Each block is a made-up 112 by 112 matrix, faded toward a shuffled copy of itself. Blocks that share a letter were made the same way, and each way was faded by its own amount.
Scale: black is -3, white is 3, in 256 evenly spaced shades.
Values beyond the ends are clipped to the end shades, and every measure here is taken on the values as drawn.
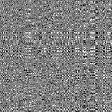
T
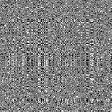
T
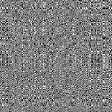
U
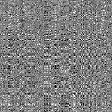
T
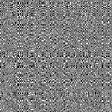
U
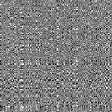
U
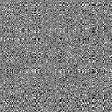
U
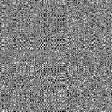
T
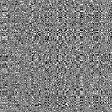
T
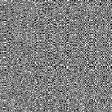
T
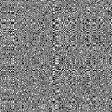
T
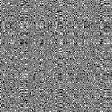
T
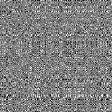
T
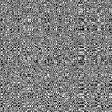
T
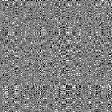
U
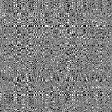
U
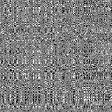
T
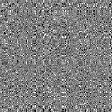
U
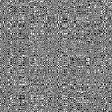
U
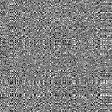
T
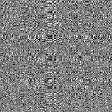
T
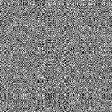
T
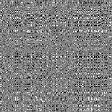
U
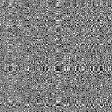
T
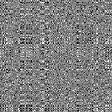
T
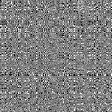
U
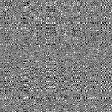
U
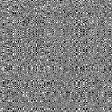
U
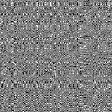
U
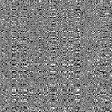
U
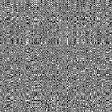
U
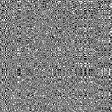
U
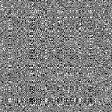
T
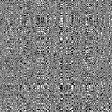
U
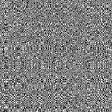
T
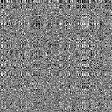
T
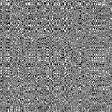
U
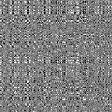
U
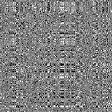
T
